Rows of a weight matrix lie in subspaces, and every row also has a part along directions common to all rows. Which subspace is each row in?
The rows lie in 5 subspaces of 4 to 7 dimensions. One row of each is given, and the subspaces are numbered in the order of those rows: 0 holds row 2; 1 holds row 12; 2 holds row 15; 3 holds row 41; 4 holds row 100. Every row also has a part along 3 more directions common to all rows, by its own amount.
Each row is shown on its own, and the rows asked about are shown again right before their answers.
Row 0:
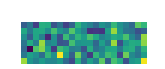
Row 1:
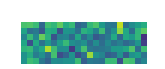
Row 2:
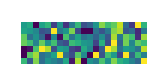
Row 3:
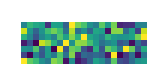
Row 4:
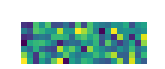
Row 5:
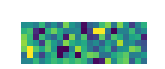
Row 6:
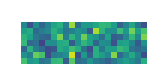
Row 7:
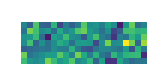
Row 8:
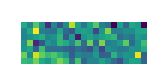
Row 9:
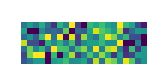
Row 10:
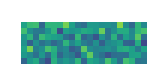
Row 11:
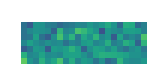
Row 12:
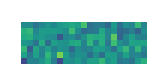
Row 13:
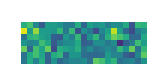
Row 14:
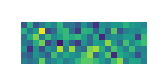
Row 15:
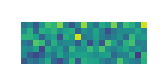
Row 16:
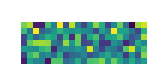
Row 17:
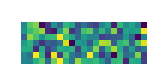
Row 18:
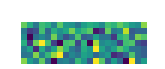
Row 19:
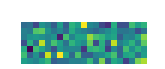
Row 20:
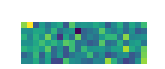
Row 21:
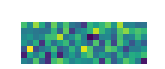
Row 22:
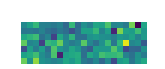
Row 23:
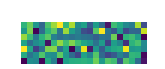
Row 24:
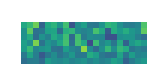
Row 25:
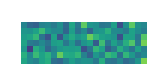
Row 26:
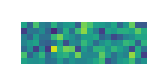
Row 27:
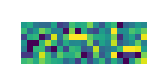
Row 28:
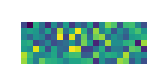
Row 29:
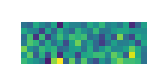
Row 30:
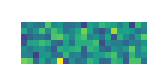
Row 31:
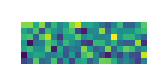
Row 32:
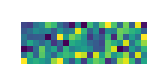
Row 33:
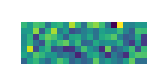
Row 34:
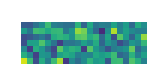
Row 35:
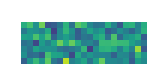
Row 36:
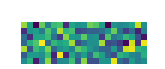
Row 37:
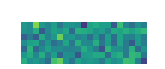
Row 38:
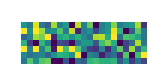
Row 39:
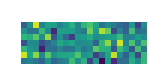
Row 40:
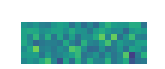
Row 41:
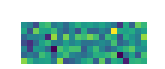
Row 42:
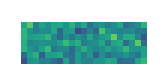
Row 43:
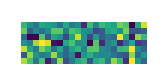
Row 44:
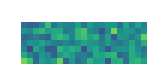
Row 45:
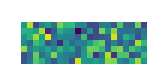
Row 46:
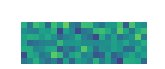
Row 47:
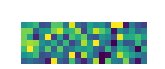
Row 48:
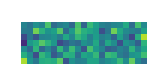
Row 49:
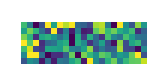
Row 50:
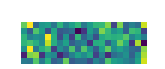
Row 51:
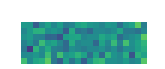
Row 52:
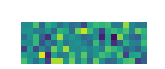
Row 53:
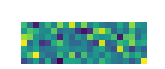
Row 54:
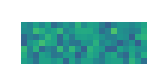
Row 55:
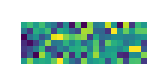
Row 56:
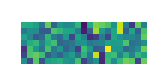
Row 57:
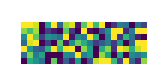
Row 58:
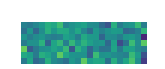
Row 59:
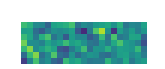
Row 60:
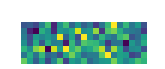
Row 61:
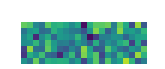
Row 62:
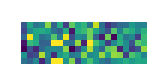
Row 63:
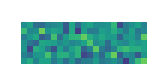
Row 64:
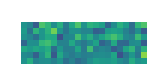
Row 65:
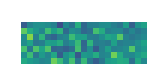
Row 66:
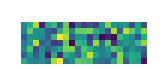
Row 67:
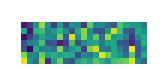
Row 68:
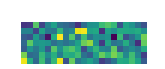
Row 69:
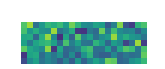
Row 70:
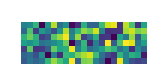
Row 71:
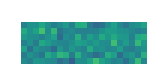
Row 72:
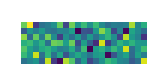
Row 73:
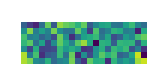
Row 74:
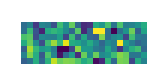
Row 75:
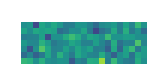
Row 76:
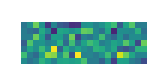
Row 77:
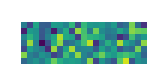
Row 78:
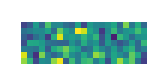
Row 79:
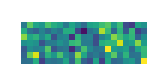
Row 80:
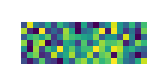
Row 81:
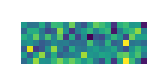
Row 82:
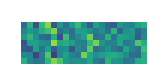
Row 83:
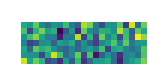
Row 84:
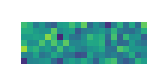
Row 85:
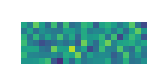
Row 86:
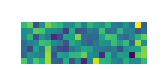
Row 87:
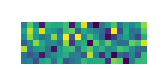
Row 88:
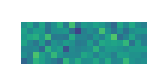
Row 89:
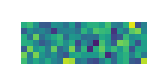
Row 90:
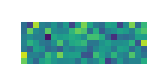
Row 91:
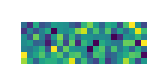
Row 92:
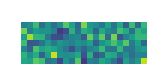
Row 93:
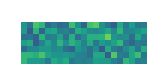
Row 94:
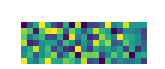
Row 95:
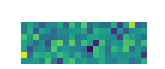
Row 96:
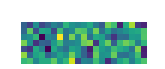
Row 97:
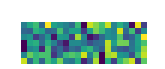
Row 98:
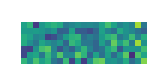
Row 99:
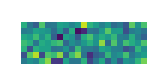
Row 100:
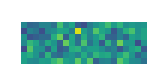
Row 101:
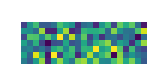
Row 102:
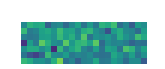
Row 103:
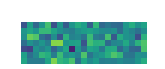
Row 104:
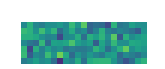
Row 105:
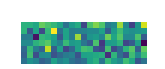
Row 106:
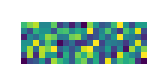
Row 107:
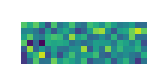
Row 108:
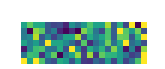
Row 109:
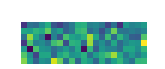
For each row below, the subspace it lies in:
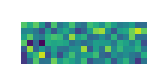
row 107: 3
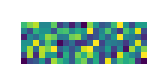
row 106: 3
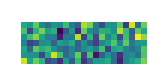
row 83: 1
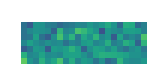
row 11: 1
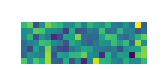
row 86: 0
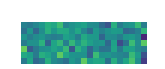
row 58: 1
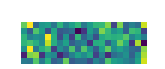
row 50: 1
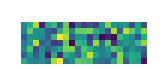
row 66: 2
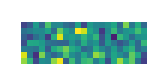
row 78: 1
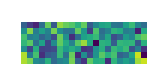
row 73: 3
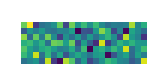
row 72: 1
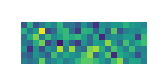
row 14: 2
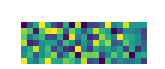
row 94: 4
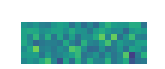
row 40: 4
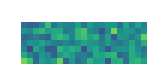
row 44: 3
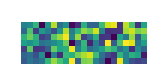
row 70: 2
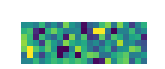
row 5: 4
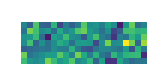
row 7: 2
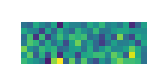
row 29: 4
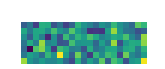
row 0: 0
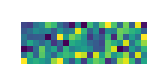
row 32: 0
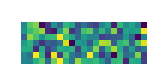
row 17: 2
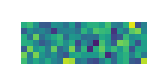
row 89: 1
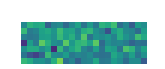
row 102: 3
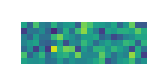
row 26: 4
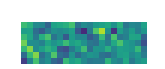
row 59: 4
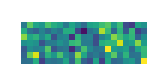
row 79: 0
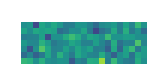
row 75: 0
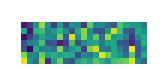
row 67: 2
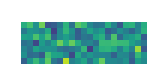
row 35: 3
